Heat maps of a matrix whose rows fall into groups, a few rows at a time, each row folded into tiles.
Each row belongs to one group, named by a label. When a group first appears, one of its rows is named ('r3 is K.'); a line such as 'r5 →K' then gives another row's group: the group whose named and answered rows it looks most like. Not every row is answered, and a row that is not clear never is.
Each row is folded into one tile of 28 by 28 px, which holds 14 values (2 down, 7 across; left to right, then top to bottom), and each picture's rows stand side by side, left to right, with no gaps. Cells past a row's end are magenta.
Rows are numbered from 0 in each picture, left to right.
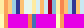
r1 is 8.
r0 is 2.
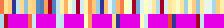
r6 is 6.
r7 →6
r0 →2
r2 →8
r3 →2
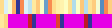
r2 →6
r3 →6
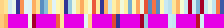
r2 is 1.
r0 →2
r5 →6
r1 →2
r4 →6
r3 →2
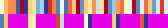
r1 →1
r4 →8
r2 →8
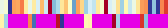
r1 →8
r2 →6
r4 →6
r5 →1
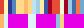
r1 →1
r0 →1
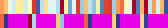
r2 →8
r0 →6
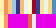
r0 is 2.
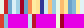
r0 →8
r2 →2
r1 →2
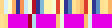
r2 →1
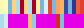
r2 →1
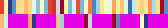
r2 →8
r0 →1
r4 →6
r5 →8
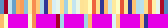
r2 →6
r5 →8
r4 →2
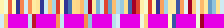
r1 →2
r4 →1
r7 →2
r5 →2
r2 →1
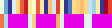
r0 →1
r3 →1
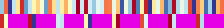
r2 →8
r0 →8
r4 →2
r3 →1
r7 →1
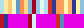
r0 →6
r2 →6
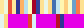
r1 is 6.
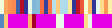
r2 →1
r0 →2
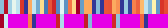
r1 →1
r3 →1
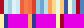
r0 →1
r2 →2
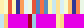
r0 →2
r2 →2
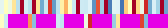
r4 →1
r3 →2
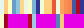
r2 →2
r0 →2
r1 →1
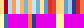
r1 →1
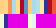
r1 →1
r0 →8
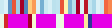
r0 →2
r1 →6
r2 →8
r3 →1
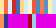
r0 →6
